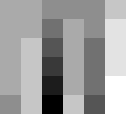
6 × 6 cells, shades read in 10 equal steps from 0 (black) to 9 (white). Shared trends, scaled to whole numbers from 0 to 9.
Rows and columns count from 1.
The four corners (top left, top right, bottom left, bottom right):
6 7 5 9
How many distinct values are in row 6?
5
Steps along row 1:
same down same same up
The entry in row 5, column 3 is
1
